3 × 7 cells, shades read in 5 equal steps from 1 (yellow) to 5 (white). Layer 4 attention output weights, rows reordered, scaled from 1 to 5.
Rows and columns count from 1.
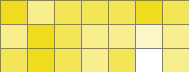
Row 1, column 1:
1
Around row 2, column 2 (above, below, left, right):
3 1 3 2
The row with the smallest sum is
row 1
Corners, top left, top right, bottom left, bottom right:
1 2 2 3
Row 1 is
1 3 2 2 2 1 2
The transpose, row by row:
1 3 2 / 3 1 1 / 2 2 2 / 2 3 3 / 2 3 2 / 1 4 5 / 2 3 3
